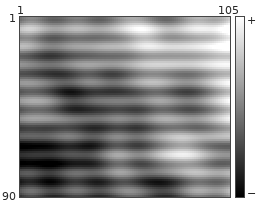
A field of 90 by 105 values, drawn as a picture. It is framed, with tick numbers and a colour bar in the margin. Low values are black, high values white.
No lone cell stands out from its neighbours. Stripes running across repeat 10 times from top to bottom. The halves do not mirror each other. The bottom left is the ninth with the lowest average. The top right is the ninth with the highest average. Overall the values sit about 50% of the way up the scale. The field climbs toward the top right.
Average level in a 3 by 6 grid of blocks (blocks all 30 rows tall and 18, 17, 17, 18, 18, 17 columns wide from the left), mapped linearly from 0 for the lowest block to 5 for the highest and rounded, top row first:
2 2 3 4 4 5
2 1 1 2 3 4
0 1 1 2 3 3
